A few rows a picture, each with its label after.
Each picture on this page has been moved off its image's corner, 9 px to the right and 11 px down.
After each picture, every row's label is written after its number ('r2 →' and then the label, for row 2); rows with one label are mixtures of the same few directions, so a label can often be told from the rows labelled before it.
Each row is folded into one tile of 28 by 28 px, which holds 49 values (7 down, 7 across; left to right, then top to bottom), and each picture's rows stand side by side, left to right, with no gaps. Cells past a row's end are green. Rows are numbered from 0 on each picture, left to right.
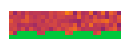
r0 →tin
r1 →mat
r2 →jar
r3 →jar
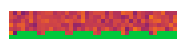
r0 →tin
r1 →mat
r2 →tin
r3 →mat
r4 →mat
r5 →mat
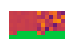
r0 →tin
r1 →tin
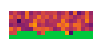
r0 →mat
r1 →mat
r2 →tin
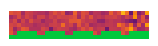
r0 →mat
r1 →mat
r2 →jar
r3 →mat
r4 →jar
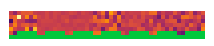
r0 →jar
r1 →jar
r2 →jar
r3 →jar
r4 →mat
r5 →jar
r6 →jar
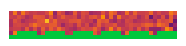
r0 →tin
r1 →mat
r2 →jar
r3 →jar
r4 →tin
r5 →mat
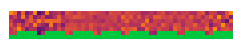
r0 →jar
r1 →jar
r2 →jar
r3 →mat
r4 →mat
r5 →jar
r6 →tin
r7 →tin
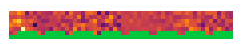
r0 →mat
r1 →mat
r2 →tin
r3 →tin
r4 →mat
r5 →jar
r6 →mat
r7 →mat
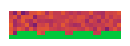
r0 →tin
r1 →jar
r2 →tin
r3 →mat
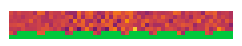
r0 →tin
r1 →jar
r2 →mat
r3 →mat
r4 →mat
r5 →tin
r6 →tin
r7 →mat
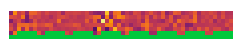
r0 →tin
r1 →tin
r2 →tin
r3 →mat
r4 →mat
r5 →jar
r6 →tin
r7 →mat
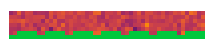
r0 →jar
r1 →mat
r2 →tin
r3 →jar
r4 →mat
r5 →jar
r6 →tin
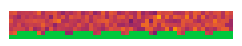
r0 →jar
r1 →tin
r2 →jar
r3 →jar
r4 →mat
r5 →jar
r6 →jar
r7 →mat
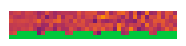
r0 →jar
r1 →jar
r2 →mat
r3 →jar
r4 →jar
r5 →jar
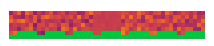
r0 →jar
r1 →jar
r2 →tin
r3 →jar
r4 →jar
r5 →jar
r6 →mat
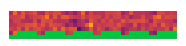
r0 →tin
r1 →jar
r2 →mat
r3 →mat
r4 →jar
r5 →jar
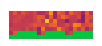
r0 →tin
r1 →mat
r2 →tin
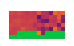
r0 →mat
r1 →mat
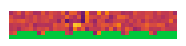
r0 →jar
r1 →tin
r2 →tin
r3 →tin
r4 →mat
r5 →tin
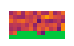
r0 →jar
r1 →jar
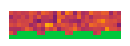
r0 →mat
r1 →tin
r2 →jar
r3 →mat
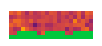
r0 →mat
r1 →tin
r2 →mat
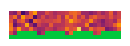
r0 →tin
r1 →jar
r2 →mat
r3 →mat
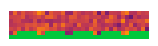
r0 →tin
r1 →jar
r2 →jar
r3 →tin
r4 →jar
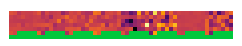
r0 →jar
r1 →tin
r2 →mat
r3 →jar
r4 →mat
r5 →tin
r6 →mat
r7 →tin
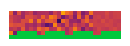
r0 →tin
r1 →tin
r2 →jar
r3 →mat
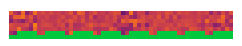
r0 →jar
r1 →tin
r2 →tin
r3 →mat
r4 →jar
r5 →jar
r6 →mat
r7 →tin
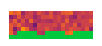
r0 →mat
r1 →jar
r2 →jar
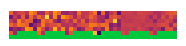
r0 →mat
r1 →jar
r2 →mat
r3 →tin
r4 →mat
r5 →mat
